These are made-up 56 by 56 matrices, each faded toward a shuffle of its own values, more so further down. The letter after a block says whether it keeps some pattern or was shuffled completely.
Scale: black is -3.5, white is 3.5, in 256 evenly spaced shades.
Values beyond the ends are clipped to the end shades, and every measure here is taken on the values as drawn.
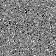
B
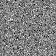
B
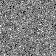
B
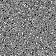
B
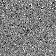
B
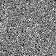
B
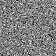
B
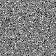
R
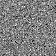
B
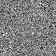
B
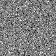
B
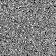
B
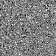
R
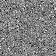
R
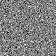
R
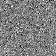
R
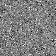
B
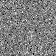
B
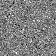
R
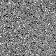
R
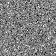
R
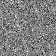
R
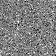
B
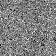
B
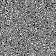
B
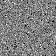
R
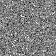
B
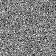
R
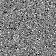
B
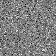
B
